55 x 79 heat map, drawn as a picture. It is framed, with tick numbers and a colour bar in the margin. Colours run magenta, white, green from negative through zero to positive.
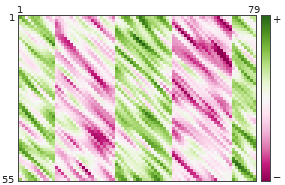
The top middle is the ninth with the highest average. Upright stripes repeat 2 times across the table. On average the colour sits 50% of the way up the scale. The top right is the ninth with the lowest average.
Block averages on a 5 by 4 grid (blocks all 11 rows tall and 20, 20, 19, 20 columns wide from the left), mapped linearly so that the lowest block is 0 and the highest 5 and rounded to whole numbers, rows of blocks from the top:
4 5 4 1
4 3 4 1
4 2 3 2
5 0 5 3
4 3 5 4
